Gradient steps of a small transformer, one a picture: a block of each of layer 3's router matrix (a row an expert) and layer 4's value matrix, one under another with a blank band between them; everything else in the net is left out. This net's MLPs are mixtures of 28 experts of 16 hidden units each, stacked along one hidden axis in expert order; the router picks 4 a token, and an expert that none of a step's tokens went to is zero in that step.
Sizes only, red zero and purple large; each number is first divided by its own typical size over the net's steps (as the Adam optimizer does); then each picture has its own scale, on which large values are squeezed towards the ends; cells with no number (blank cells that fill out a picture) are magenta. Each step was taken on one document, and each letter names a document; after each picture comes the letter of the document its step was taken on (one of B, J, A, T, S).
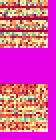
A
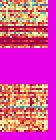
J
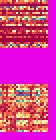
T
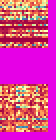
T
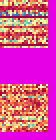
A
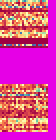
T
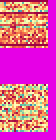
A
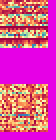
J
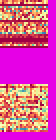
J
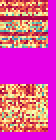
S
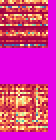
T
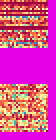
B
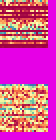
S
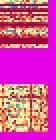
J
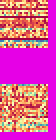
A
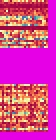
B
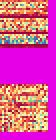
S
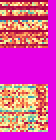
S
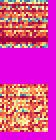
T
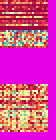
B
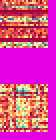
T
